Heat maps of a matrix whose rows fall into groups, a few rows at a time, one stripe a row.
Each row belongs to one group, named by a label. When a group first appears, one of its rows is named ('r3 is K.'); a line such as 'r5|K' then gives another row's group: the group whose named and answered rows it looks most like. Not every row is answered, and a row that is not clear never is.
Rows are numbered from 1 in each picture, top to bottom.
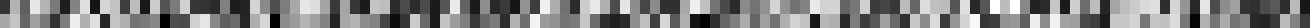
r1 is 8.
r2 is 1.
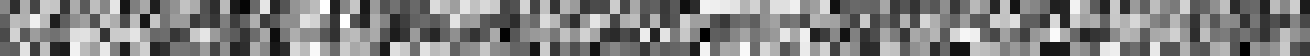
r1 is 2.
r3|1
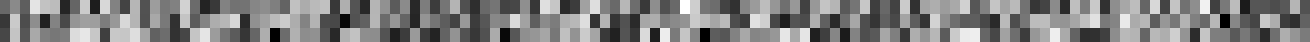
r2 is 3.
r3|1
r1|8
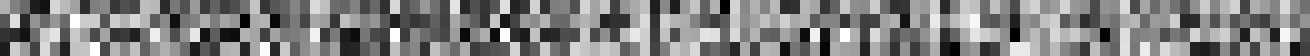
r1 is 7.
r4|3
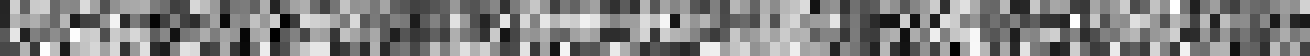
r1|1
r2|8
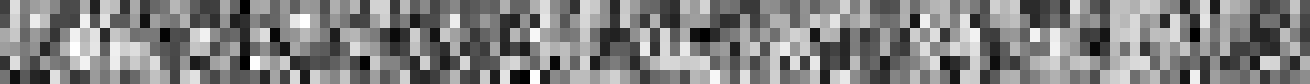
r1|8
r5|3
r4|1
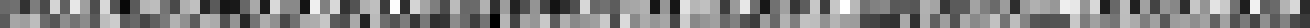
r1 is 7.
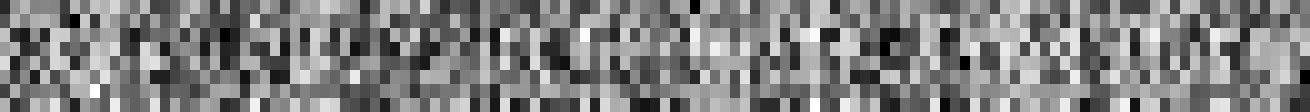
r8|7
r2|8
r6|2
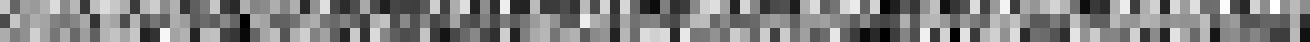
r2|8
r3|8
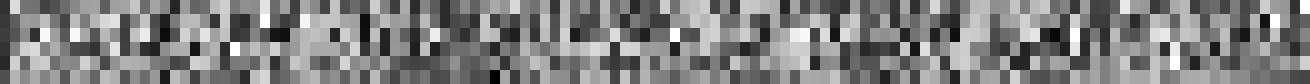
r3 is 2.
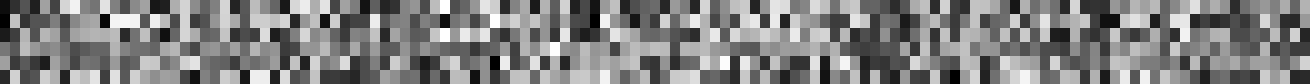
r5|7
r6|3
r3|2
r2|3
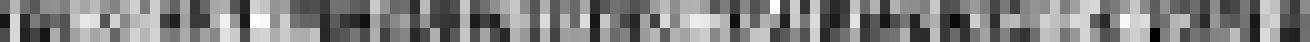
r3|3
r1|3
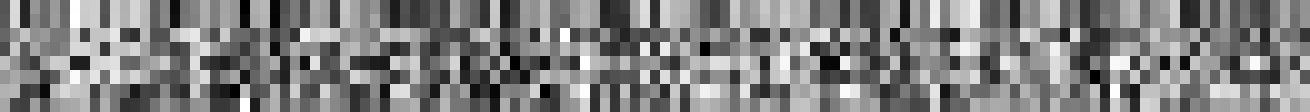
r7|7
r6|1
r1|1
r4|1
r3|2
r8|7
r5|7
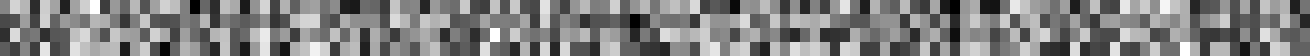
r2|2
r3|3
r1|3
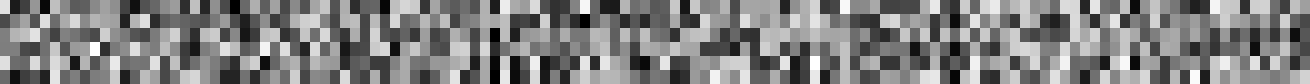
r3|8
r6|7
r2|2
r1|7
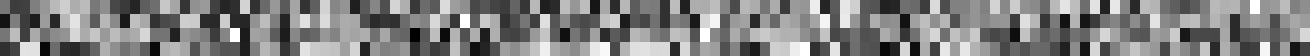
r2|2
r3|1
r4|8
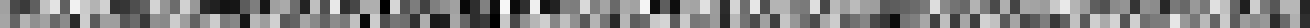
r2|8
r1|7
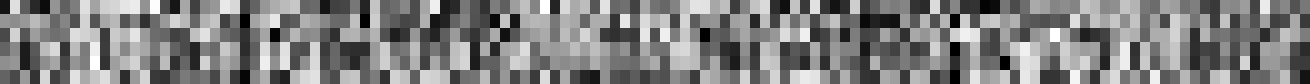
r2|8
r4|3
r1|3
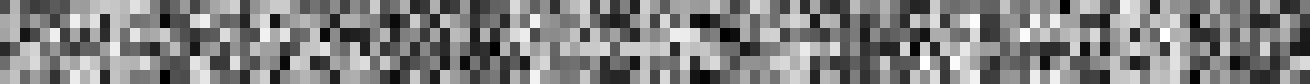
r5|1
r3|3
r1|3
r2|1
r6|1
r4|8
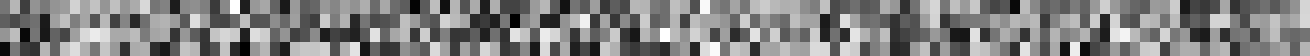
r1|1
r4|2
